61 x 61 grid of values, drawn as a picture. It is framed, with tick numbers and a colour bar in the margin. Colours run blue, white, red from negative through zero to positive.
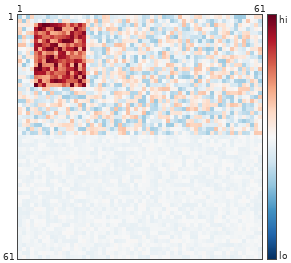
An odd patch, higher than its surroundings, sits in the top left. Overall the values sit about 50% of the way up the scale. A horizontal seam about 50% of the way down splits the table, and the bottom part is calmer. Neither half mirrors the other.
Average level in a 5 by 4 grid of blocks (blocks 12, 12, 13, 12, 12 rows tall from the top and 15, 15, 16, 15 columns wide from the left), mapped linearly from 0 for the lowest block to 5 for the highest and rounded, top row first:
5 1 0 0 | 3 1 0 0 | 0 0 0 0 | 0 0 0 0 | 0 0 0 0
